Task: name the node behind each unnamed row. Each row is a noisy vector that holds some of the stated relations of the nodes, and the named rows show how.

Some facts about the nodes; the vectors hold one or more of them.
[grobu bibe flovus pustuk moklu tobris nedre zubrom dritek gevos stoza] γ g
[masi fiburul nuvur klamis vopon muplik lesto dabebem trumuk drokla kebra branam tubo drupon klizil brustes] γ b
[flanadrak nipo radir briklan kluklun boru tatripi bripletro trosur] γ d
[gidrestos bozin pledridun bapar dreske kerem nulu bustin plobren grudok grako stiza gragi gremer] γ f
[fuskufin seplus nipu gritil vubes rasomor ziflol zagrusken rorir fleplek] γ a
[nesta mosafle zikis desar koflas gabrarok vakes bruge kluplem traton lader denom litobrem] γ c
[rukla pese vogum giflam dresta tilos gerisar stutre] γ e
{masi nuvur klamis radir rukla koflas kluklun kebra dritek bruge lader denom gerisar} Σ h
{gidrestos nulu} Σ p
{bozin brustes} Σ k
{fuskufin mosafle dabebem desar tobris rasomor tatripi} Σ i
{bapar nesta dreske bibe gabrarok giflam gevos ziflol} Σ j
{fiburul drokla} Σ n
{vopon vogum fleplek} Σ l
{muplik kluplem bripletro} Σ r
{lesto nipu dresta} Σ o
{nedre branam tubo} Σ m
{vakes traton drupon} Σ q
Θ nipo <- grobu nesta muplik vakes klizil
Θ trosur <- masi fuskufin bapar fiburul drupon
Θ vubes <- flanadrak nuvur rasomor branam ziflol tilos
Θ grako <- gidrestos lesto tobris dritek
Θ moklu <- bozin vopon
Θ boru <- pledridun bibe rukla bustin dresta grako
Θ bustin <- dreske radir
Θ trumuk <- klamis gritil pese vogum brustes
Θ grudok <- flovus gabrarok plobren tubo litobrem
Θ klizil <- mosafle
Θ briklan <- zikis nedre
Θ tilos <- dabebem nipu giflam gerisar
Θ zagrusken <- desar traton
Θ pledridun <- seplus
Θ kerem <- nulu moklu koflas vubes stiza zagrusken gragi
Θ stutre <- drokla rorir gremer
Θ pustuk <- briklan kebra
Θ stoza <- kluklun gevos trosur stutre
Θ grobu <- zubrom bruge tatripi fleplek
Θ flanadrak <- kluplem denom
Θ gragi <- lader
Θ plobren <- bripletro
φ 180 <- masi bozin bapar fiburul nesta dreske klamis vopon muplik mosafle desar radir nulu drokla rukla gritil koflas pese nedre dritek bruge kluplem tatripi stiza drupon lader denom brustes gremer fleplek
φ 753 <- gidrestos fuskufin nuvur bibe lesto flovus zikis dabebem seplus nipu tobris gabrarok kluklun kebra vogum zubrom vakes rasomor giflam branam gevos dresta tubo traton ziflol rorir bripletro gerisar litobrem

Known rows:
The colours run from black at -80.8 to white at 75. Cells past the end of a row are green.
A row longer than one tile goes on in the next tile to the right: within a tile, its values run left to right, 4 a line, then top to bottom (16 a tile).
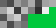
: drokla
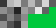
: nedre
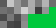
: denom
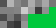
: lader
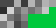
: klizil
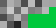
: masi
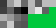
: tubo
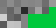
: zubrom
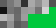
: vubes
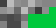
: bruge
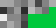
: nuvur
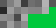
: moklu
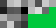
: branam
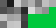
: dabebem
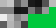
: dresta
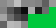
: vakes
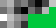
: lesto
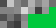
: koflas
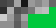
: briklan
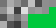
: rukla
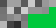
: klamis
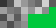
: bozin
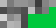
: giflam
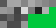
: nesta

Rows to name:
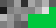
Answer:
flanadrak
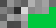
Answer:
gritil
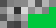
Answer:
pese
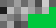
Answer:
tilos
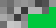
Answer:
gidrestos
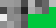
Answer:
kebra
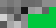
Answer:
flovus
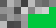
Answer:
radir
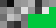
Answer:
vopon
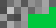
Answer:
grobu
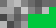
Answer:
dreske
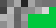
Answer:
boru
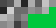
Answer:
trumuk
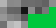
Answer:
gevos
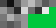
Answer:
fleplek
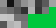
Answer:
vogum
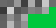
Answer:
stutre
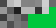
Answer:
kluplem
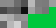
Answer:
rorir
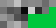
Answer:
traton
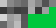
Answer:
ziflol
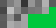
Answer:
stoza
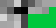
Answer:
bripletro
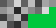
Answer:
drupon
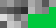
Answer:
seplus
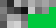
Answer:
fuskufin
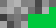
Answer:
bapar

